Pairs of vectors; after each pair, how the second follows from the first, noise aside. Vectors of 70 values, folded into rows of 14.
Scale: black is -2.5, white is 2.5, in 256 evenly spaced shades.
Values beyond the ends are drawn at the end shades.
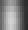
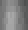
shrunk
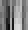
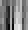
copied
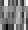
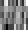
copied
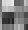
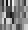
sign-scrambled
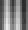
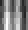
copied
